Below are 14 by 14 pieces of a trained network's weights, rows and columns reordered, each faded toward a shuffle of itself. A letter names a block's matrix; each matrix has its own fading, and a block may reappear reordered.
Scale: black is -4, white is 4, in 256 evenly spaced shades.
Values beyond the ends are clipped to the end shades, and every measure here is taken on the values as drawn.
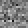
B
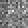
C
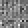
C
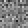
B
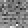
B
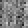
C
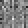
C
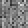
C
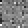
B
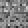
B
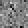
B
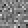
B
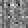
C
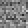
B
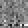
C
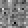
C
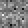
B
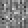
C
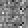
B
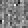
C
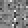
B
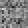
B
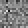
B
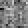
C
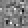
B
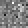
B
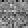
B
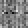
C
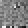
C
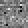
B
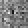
C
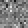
B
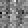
C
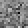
B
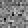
B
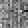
C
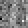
C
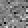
B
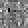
C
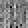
C
